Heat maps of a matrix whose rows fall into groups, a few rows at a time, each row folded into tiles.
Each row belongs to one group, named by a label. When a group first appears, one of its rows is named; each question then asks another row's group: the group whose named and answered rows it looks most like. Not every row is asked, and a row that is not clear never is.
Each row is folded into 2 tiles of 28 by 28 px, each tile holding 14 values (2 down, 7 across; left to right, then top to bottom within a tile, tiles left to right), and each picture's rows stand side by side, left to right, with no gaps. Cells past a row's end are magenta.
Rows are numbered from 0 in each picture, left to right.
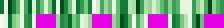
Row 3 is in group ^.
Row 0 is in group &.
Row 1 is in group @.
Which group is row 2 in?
&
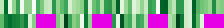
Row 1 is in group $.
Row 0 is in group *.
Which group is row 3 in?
&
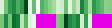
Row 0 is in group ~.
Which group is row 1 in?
$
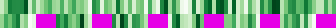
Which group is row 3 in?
^
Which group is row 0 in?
~
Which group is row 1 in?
*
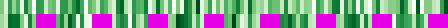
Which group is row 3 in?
$
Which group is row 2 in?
@
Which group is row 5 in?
*
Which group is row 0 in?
$
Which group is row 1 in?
~
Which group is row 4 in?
&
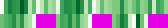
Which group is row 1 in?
~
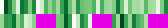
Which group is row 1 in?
&
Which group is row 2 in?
*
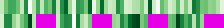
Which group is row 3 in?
$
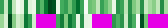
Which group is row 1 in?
~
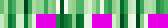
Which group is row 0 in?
&
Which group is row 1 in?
*
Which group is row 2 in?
&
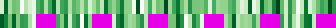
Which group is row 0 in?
*
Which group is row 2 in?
^
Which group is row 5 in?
^
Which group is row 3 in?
&
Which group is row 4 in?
^
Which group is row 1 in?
$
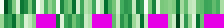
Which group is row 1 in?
*
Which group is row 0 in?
@
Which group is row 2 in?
$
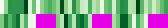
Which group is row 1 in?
*
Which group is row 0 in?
~
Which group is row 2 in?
&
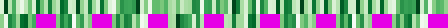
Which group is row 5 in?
@
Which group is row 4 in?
&
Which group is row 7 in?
~
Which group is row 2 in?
~
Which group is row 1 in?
@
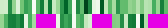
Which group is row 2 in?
$
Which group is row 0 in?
$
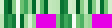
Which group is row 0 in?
@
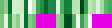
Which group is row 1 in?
&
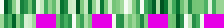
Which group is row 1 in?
@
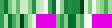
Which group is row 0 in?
*
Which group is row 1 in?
~
